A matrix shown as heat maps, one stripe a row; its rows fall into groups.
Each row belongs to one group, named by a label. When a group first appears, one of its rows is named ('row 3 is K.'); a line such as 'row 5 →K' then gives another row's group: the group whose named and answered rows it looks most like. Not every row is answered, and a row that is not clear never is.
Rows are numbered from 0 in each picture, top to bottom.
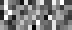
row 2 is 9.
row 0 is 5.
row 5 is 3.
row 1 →3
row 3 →5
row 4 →3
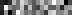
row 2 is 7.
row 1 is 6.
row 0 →7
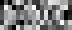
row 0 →7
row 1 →5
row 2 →9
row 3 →9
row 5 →3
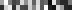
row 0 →3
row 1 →9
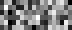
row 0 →5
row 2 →7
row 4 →3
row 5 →7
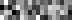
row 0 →3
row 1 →7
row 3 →3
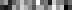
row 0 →3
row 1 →7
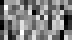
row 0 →9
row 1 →6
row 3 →9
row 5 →7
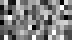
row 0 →3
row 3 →9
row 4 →5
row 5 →7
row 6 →7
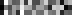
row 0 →6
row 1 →7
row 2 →6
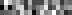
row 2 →7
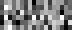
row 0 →9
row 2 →6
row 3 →5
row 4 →5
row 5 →9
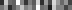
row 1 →3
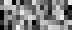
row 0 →5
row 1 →9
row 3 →5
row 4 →6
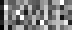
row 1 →6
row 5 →6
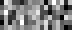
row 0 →5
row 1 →9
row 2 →3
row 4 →6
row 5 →9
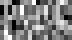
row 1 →6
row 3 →9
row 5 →5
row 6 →3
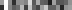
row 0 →3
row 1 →6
